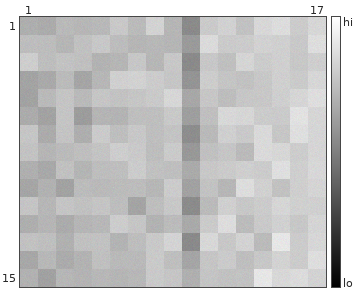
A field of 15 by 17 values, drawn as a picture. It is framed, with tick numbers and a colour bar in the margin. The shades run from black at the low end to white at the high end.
Slope: up to the right. Odd lines: column 10. Calmest part: top right.
